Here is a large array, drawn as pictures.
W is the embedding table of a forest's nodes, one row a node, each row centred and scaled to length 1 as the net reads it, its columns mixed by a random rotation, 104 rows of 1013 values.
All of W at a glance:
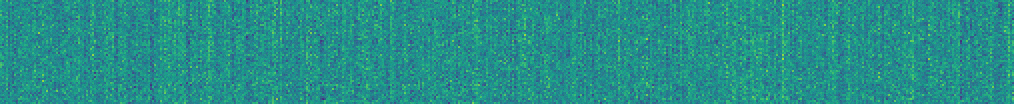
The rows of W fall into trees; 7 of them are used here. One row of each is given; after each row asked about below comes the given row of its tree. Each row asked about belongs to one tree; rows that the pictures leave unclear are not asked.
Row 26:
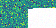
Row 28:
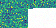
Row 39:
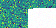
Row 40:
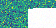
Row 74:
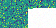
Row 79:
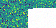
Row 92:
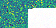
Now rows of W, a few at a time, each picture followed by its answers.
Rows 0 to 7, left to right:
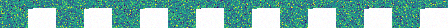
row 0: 26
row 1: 40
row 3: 39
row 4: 74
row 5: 28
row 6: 92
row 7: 28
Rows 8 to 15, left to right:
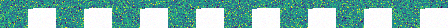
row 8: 39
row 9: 40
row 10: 28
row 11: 39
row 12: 26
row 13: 28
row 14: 28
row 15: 39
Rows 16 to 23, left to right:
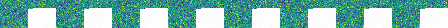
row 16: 40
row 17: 79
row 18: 39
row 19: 79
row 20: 92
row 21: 26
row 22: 28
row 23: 74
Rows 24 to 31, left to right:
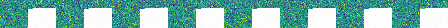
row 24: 92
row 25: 92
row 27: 79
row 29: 92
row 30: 26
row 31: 74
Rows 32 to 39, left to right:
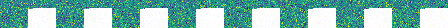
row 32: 28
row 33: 28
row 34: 39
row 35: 92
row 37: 26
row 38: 79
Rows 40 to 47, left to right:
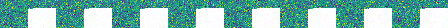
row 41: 40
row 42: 40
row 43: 74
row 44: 40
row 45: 26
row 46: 39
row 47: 28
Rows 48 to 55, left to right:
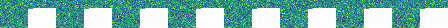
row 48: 40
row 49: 92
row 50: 28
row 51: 40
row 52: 40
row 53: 26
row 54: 28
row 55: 28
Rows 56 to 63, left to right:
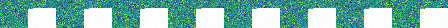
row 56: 40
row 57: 79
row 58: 92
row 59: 39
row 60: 74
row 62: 79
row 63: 39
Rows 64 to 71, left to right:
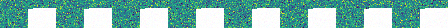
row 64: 39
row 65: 28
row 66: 74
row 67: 39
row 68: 40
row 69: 26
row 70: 28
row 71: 74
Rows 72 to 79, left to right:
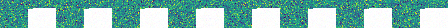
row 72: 92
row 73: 28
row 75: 40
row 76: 92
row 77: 28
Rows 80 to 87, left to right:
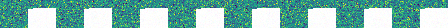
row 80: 74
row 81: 92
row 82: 39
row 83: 79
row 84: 26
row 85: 26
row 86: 92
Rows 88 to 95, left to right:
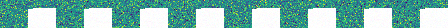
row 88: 26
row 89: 40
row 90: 40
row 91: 74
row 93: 40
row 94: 39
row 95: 79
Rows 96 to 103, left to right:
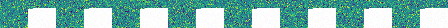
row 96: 74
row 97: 40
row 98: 40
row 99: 40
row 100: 28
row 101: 92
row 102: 28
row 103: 26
